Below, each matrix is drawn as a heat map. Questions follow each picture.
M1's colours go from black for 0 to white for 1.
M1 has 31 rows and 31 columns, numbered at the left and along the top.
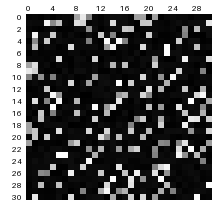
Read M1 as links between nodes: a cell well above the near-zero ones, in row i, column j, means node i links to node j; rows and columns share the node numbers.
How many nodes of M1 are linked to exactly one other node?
1
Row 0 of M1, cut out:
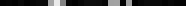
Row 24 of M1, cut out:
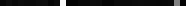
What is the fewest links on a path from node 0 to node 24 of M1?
2
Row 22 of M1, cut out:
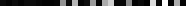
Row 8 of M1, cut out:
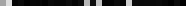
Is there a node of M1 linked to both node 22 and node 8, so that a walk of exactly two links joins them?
yes
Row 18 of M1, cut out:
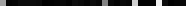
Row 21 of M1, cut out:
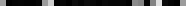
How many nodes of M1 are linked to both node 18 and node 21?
3
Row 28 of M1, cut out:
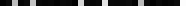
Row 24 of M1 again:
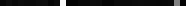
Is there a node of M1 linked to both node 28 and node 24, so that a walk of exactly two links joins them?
no
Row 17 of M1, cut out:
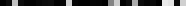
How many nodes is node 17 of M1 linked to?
8
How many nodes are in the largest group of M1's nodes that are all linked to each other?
3
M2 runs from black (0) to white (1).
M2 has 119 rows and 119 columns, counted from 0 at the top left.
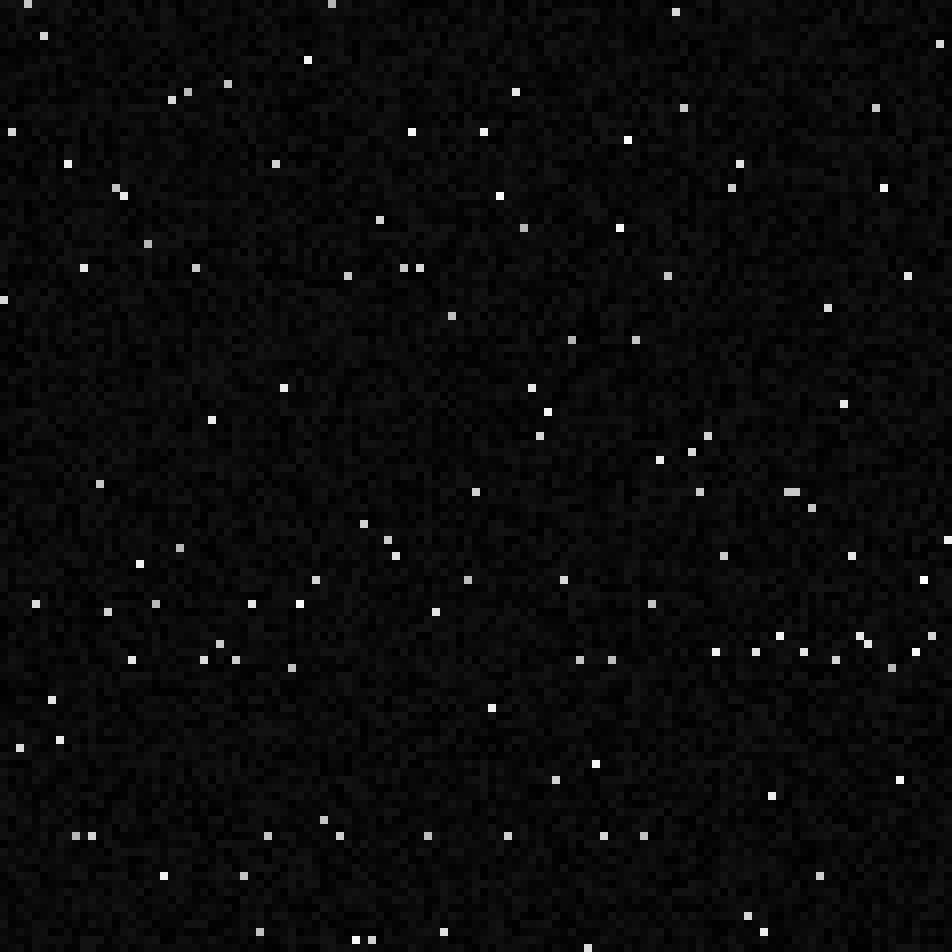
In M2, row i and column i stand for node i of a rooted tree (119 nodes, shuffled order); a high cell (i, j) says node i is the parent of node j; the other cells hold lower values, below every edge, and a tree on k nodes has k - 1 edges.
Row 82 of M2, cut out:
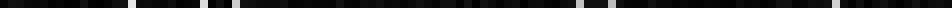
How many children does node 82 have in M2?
6
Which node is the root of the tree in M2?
57
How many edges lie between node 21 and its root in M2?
5
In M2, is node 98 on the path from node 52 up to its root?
no
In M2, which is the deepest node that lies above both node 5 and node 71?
104
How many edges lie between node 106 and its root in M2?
7
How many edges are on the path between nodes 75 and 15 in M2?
4
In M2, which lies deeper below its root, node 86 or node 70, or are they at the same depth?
node 86
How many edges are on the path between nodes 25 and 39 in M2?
3
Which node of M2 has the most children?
104
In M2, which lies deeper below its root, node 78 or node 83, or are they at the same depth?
node 83
